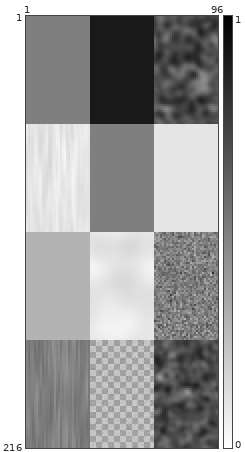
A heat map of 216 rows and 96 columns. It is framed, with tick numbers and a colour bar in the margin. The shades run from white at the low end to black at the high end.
It is made of 4 by 3 panels. Panel 1,1: middling, flat. Panel 1,2: very high, flat. Panel 1,3: high, blotchy. Panel 2,1: very low, streaked downward, faint in contrast. Panel 2,2: middling, flat. Panel 2,3: very low, flat. Panel 3,1: low, flat. Panel 3,2: very low, smooth, faint in contrast. Panel 3,3: middling, fine-grained. Panel 4,1: middling, streaked downward, faint in contrast. Panel 4,2: low, checkered. Panel 4,3: high, blotchy.
